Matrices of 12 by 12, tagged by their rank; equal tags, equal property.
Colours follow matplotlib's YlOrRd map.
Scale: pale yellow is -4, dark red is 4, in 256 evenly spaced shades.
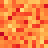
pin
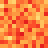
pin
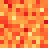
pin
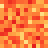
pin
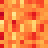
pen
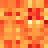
pen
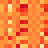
pen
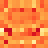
pen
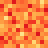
pin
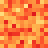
pin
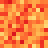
pin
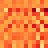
pen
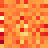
pen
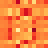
pen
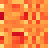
pen
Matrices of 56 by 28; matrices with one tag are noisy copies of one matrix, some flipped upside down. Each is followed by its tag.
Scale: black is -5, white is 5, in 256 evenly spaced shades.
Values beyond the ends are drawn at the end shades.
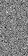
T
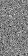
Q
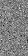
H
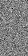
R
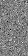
Q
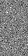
T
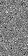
T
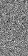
Q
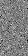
H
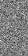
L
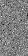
H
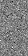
L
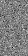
R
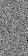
H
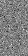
R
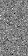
L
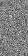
Q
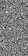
T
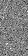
T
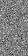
L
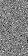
H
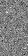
T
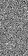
T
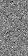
L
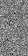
L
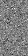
L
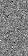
L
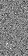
T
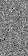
R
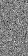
Q
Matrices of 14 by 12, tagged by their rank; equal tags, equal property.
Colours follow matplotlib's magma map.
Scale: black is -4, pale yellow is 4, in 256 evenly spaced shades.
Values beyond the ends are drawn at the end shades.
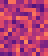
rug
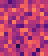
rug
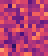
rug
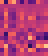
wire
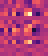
wire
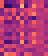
wire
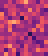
rug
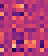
wire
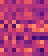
wire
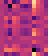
wire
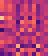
wire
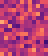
rug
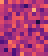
rug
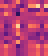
wire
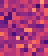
rug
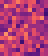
rug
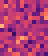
rug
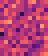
rug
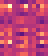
wire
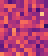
rug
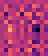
wire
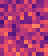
rug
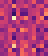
wire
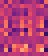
wire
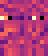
wire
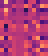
wire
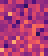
rug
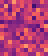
rug
